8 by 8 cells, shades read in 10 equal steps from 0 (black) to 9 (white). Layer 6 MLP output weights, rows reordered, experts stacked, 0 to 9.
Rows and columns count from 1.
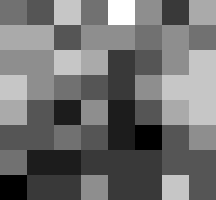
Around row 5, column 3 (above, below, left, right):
4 4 3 5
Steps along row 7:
down same up same same up same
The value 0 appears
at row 6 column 6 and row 8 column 1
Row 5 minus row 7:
2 2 0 3 -1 1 3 4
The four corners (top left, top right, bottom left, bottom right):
4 6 0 3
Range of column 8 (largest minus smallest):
4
